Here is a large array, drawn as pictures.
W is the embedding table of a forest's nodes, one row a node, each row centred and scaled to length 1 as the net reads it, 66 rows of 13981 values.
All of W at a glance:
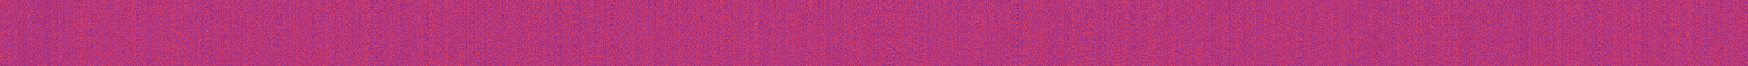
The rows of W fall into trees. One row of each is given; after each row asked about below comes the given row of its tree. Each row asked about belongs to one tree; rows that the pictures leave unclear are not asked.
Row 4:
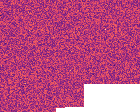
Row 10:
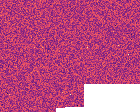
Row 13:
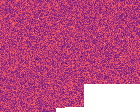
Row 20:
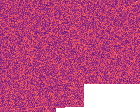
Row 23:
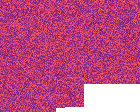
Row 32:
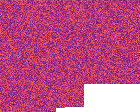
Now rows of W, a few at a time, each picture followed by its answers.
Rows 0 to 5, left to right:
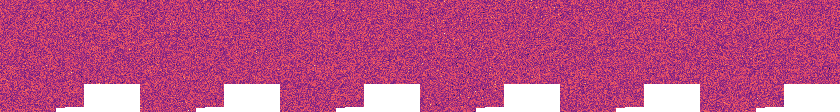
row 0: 32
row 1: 32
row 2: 23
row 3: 20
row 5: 4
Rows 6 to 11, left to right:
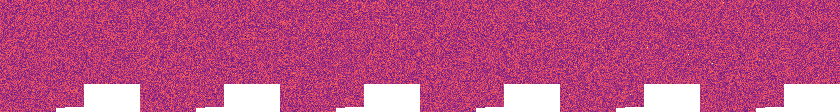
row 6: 32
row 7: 32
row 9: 32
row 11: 10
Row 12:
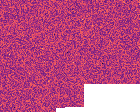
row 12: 23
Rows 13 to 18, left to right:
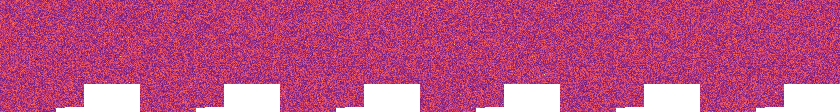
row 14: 4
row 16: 20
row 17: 4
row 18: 4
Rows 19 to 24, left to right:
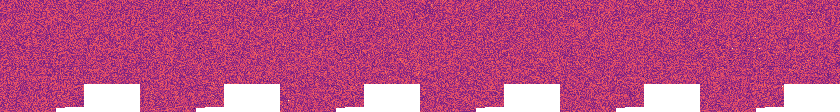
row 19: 4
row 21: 13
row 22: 13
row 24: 4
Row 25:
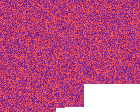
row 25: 4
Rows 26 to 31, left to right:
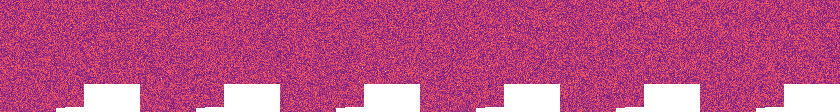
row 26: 32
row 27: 23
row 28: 20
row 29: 10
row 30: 4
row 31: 23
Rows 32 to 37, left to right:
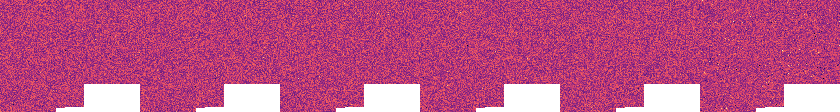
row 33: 10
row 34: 13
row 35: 10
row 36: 4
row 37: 13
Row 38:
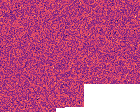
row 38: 23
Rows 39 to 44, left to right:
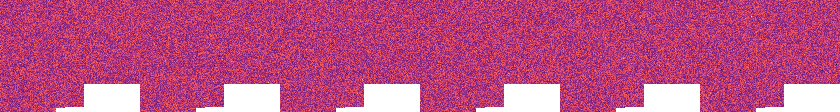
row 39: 4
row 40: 4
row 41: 32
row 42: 20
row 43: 23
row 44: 10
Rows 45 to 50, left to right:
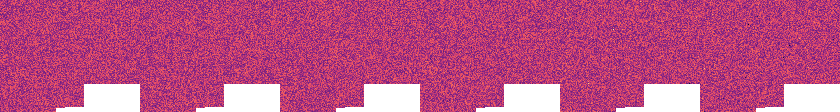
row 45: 4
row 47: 10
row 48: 32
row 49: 32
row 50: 10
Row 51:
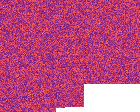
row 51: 4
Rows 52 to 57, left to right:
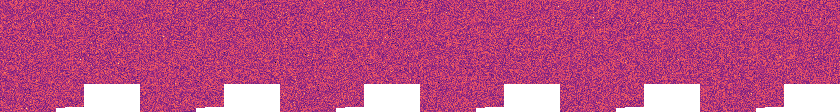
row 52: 13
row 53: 13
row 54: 10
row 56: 23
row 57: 10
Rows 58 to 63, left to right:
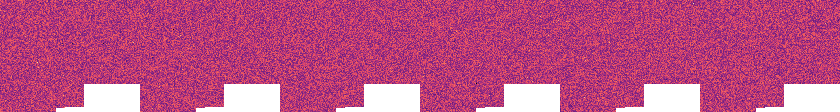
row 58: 32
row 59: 13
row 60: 10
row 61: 23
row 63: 32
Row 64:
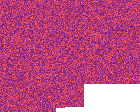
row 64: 10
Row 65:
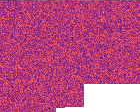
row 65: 32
